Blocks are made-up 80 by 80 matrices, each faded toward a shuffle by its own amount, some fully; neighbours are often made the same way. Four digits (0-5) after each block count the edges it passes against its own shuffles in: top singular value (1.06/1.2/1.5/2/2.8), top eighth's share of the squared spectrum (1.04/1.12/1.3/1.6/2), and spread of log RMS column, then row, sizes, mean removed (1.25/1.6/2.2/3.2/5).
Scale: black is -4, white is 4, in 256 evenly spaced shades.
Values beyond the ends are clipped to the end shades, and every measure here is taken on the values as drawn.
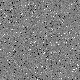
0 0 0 0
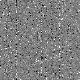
2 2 2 0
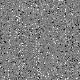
1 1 2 0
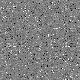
3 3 0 1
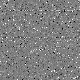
3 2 0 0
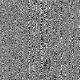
2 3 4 0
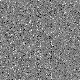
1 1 2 0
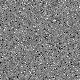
0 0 0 0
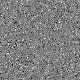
2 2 0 0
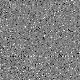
3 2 0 1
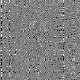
4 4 3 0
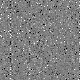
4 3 1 1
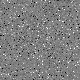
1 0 0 0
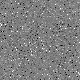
2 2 0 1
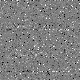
3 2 0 1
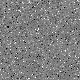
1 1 0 0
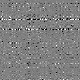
4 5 2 3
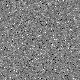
0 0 0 0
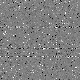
2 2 0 1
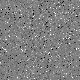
0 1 0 0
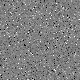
0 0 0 0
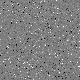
0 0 0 0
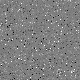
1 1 0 0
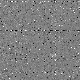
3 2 1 1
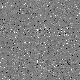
0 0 0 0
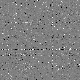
3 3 0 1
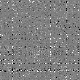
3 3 2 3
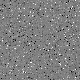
1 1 0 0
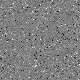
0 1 1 0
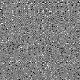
4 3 1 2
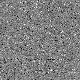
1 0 0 1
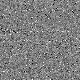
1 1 0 1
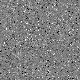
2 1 1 0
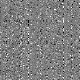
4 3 3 1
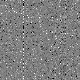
3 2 2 0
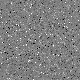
0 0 0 0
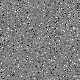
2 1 0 0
